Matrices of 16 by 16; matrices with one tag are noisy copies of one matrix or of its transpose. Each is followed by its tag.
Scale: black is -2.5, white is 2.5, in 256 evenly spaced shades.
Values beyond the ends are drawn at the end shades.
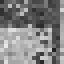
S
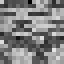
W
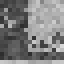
S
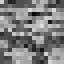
W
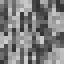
W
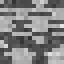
W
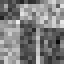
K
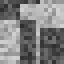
K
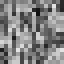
W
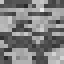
W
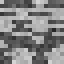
W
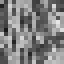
W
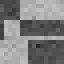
K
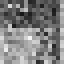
S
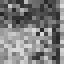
S
